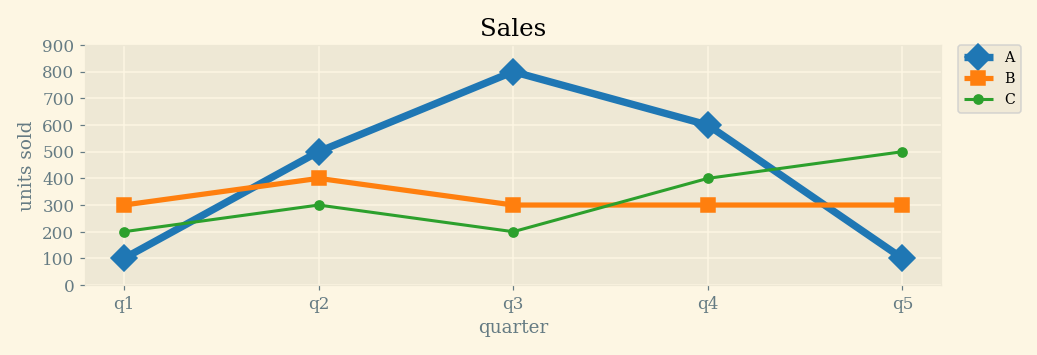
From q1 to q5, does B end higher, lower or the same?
the same
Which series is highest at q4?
A
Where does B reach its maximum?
q2
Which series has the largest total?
A
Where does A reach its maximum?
q3
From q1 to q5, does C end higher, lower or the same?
higher
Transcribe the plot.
Title: Sales
x-axis: quarter, ticks q1 q2 q3 q4 q5
y-axis: units sold, ticks 0 100 200 300 400 500 600 700 800 900
Legend: A, B, C
Values:
A: 100 500 800 600 100
B: 300 400 300 300 300
C: 200 300 200 400 500
